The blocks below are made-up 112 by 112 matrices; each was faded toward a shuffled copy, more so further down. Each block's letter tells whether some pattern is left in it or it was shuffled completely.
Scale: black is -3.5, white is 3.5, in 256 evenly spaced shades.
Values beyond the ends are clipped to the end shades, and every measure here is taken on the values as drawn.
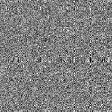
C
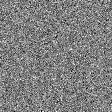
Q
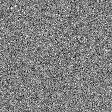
Q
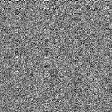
C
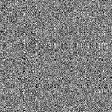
C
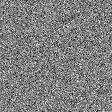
Q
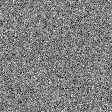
Q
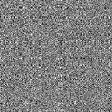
C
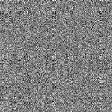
C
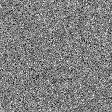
Q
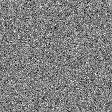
Q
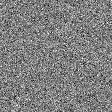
Q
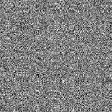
C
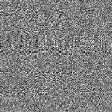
C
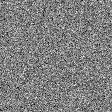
Q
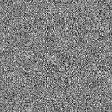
C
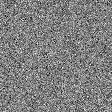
Q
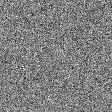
Q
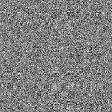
C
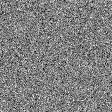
Q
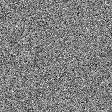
Q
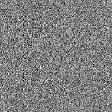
C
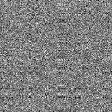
C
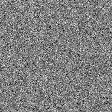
Q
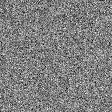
Q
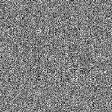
C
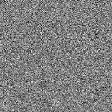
C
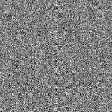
C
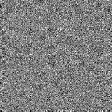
C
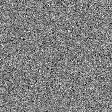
Q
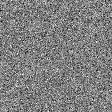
Q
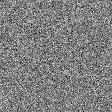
Q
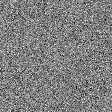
Q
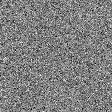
Q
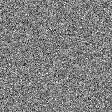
Q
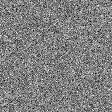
Q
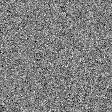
Q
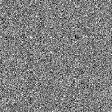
C
